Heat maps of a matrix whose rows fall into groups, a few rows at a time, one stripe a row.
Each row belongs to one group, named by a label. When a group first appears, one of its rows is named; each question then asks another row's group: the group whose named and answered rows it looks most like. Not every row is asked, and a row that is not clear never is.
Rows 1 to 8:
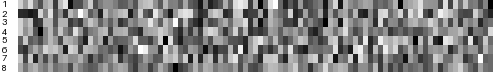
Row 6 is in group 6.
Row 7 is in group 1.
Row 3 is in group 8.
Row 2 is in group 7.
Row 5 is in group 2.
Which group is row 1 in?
8
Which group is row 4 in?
1
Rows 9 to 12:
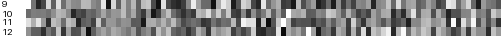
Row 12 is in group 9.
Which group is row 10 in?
9
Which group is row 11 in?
8
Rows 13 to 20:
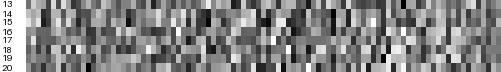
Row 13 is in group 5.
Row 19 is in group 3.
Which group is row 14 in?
8
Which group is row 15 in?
8
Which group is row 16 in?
3
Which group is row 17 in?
2
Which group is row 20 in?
9
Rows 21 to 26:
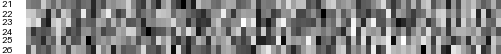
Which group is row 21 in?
9
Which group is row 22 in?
5
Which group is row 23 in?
8
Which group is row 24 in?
3
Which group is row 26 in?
2
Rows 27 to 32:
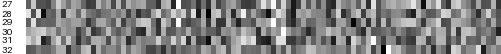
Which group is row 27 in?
2
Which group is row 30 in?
5
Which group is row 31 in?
8
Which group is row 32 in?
3
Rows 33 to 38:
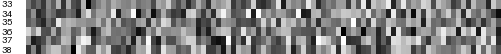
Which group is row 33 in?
9
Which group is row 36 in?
5
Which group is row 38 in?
6
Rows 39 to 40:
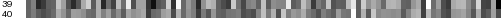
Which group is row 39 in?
3
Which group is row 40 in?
2
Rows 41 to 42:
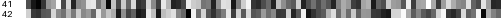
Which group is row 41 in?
7
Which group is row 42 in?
6
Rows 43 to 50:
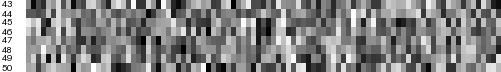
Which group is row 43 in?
7
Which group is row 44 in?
2
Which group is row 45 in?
8
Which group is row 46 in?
1
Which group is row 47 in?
9
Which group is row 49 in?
5
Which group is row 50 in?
6
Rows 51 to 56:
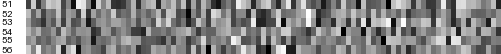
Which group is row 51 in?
6
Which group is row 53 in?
9
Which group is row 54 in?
5
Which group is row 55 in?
3
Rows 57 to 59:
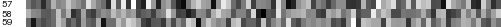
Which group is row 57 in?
7
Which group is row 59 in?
3
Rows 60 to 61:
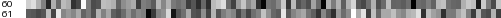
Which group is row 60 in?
5
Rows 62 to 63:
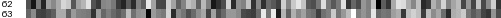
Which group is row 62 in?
6
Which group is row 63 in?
2
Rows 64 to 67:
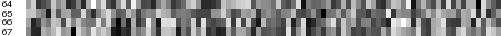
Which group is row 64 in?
7
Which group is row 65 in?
5
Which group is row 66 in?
6
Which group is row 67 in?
6
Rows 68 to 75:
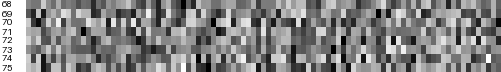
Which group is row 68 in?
9
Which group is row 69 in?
6
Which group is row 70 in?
7
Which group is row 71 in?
8
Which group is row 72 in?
5
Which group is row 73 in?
3
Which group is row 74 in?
1
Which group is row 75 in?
8
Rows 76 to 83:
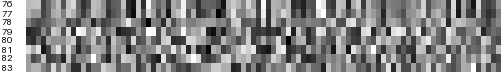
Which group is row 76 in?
8
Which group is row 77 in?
8
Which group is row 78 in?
3
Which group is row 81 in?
8
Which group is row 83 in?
5
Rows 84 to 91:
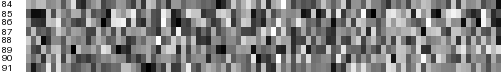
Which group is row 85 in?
7
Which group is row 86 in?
7
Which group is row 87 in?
2
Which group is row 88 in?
8
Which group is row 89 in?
6
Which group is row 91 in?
3
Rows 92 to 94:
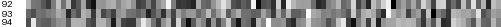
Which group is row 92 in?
9
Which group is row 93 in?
3
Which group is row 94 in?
2
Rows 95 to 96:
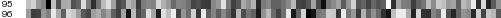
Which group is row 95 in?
5
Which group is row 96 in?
6
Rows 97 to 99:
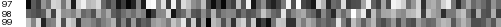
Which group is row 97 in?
6
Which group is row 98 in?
2
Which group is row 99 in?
1
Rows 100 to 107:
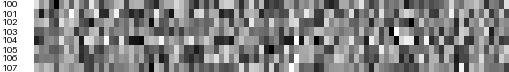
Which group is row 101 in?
6
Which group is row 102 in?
8
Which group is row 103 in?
3
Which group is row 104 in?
6
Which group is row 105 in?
9
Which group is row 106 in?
9
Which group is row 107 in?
8
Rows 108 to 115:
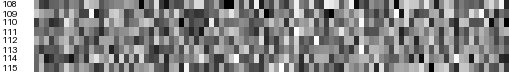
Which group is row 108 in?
6
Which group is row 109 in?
5
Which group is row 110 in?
2
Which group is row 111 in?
9
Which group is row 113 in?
3
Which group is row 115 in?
2
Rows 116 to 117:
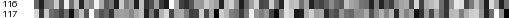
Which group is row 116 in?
7
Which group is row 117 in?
1
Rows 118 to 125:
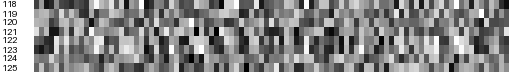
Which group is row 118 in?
7
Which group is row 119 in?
5
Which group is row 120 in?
8
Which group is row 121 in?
1
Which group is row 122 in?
7
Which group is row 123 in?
7
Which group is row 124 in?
9
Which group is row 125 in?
2
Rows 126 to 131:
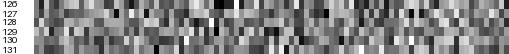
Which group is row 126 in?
6
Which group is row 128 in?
2
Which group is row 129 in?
1
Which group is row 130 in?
3
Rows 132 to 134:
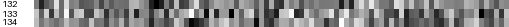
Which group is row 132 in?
3
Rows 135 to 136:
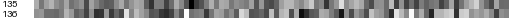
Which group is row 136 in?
3
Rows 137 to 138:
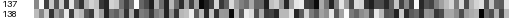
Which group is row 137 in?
5
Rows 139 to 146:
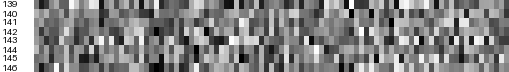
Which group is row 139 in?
6
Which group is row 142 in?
3
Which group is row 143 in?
7
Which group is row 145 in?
9
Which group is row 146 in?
3
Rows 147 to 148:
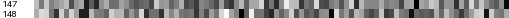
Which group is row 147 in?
8
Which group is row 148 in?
5
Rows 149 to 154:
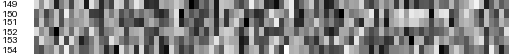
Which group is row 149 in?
1
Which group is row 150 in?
2
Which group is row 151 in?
2
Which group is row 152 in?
1
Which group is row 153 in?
5
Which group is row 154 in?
7
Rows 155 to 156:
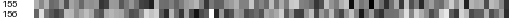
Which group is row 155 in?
5
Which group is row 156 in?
2
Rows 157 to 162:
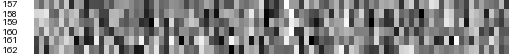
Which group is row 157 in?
9
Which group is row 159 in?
5
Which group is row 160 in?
1
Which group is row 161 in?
7
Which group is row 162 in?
6
